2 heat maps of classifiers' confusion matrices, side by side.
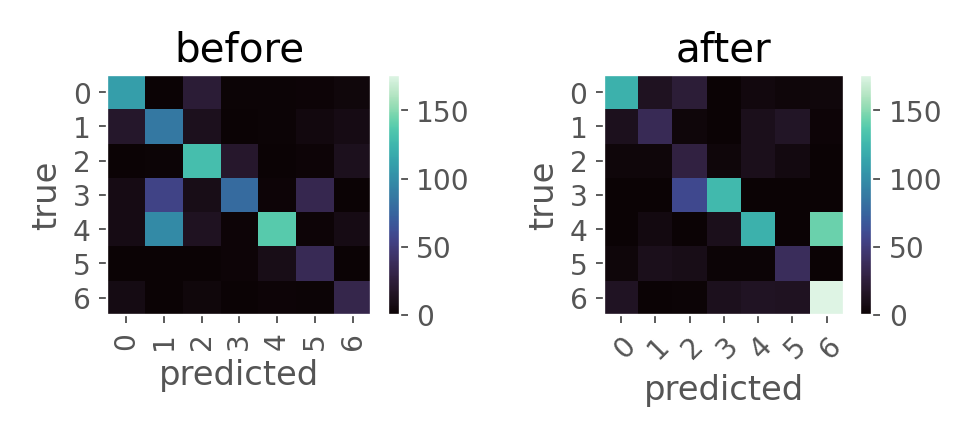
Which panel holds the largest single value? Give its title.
after
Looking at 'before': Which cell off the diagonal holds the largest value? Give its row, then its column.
4, 1
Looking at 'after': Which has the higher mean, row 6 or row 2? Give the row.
6
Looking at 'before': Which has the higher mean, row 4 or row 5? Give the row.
4
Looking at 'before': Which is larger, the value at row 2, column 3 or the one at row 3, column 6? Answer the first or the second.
the first
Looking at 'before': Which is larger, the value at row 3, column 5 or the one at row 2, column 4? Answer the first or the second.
the first
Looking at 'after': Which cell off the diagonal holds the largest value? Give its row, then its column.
4, 6
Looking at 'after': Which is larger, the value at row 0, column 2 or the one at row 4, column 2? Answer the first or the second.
the first
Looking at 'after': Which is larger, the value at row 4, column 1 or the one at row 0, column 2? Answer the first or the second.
the second
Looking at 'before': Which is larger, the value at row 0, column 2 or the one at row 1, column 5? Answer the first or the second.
the first
